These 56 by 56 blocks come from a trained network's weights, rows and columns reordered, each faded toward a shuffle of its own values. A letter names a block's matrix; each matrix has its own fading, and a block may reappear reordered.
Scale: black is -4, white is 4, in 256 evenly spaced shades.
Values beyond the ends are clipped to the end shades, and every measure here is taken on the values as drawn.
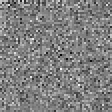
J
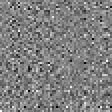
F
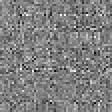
F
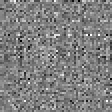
F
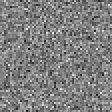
J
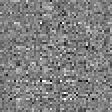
F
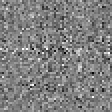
F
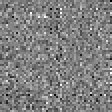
F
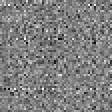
F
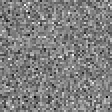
J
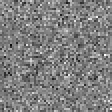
J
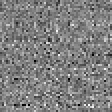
F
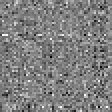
F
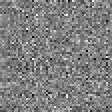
F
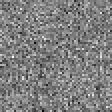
J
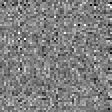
F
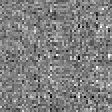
F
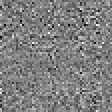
F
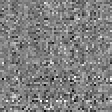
F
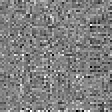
F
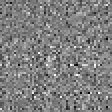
F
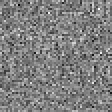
J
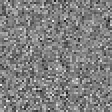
J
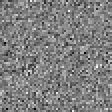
J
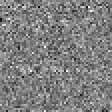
J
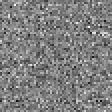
J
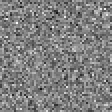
J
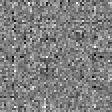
F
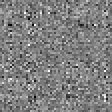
F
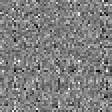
F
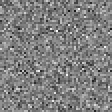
J
